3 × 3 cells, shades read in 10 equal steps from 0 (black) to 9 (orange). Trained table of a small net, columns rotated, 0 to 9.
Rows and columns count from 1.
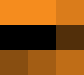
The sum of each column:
14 15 18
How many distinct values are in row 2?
2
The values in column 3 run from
3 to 8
